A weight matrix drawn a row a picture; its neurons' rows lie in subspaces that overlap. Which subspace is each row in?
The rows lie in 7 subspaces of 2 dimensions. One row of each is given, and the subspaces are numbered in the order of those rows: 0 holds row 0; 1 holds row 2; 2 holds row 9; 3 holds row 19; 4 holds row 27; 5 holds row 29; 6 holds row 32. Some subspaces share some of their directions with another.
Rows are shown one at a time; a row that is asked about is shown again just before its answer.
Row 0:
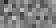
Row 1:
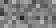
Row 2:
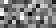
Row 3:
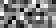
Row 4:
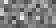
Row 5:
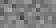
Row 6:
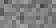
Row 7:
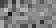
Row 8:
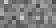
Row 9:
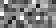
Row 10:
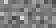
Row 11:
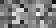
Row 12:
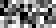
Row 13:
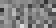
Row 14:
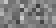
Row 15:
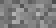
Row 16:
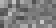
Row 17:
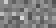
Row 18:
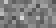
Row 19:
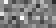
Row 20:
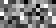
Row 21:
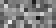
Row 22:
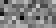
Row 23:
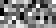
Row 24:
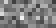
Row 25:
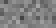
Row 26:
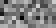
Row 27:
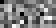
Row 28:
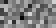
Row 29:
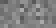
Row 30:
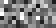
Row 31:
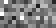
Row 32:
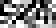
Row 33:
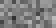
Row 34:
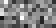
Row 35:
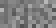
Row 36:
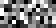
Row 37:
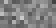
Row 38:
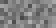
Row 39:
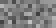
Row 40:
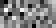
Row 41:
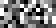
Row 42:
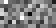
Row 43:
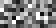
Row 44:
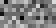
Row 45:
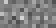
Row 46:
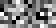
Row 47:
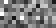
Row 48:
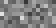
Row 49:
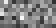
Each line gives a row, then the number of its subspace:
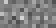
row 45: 3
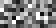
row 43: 6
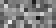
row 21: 2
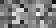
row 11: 5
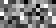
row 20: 6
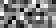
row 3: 2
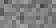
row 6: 3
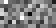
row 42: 1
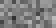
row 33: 1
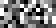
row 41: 5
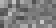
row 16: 0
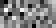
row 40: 0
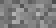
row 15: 5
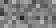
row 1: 0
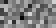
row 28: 1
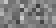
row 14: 5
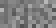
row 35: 3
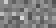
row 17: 3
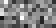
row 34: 2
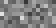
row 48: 6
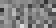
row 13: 3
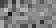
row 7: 0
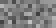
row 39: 1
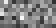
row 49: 2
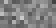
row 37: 5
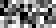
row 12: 2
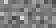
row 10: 3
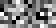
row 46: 6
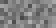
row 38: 1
